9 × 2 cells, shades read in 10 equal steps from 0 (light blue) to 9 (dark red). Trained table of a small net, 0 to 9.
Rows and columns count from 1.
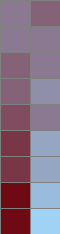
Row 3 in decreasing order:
5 4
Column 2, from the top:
5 4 4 3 4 2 2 1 0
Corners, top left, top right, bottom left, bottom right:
4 5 9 0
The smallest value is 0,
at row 9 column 2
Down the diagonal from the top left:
4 4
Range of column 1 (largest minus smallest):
5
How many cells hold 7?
2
